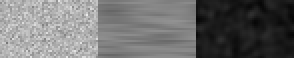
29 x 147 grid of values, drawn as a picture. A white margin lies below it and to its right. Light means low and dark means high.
The table splits into one row of 3 panels. Panel 1,1: low, fine-grained. Panel 1,2: middling, streaked across, faint in contrast. Panel 1,3: very high, blotchy, faint in contrast.
